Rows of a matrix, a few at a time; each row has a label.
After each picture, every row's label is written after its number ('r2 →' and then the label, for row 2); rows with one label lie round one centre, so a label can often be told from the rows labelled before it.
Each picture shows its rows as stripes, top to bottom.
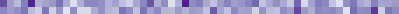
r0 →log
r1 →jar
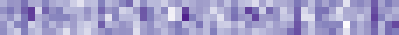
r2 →jar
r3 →log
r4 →log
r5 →jar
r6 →jar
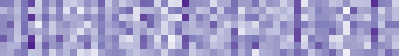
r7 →log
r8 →jar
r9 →log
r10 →jar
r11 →jar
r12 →log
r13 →log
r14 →jar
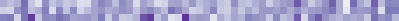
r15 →jar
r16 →jar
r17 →log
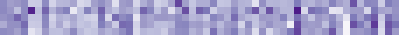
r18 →jar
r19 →log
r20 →jar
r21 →jar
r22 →jar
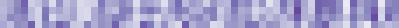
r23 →jar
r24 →jar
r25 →jar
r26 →log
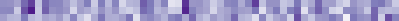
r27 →log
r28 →log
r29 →jar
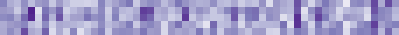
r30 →jar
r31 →log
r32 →log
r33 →jar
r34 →jar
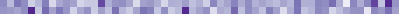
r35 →jar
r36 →log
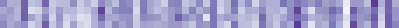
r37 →jar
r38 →jar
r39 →jar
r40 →jar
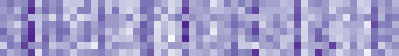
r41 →log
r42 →log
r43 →jar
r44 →log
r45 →log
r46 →log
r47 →jar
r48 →log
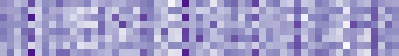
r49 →log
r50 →jar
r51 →log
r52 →jar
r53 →log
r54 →log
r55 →jar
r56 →log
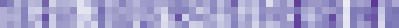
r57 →jar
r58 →jar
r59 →jar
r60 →jar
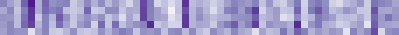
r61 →log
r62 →log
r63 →log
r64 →log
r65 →jar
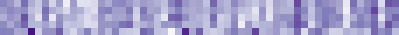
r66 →jar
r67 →jar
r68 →jar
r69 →jar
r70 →log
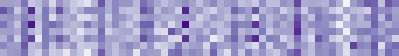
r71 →jar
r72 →log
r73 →jar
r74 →log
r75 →jar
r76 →log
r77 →jar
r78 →jar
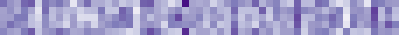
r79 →log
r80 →jar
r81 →jar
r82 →jar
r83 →log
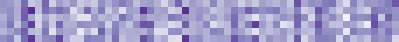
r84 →jar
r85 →log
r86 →jar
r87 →log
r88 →jar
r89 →log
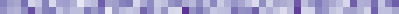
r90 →jar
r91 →log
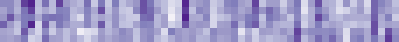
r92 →log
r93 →log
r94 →log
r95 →log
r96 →jar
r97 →jar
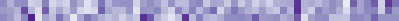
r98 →jar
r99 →jar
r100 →log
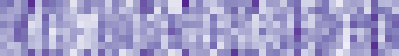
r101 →log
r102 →log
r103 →jar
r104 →jar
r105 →jar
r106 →jar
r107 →jar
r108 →log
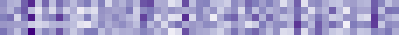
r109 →log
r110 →jar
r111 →log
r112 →jar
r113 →log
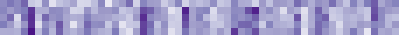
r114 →jar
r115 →log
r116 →log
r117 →log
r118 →log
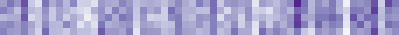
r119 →jar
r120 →jar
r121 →jar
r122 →jar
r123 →jar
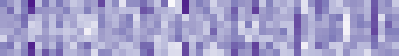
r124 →log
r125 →log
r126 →jar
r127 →jar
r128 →jar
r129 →jar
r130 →log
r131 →log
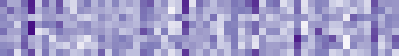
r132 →log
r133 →log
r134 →jar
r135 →log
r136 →log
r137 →jar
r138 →jar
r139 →log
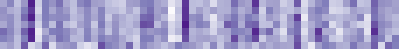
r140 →log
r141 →log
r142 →log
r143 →log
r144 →log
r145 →log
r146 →jar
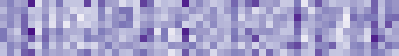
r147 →log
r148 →jar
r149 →jar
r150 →jar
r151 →log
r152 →log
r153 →jar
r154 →log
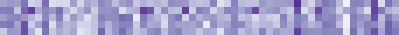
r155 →jar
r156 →log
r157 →jar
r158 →jar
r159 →jar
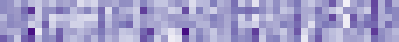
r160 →jar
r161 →log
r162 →jar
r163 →jar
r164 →log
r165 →log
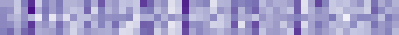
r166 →log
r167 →log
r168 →jar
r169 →log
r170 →log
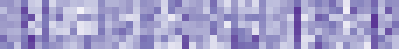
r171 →jar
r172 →jar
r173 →log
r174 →jar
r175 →jar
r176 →log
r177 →log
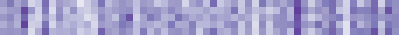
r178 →jar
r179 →jar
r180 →jar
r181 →jar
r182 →jar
